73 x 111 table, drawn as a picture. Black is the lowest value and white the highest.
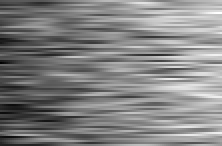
Ninth with the lowest average: bottom left. Grain: streaks across. Slope: up to the right.
